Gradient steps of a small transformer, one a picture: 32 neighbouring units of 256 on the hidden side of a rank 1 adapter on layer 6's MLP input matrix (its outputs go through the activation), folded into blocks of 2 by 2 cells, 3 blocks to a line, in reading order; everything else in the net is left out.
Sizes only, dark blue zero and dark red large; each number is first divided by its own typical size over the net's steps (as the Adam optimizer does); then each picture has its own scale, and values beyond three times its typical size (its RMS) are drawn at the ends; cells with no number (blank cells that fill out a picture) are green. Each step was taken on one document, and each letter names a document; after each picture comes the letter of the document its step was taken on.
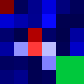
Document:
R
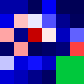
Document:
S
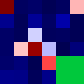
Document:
R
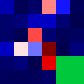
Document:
R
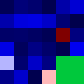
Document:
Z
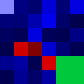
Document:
R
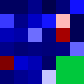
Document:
Z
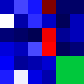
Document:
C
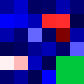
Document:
Z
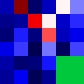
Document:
C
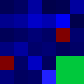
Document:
Z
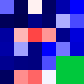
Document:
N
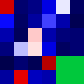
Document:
R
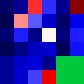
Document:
S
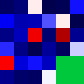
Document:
Z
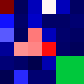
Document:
R
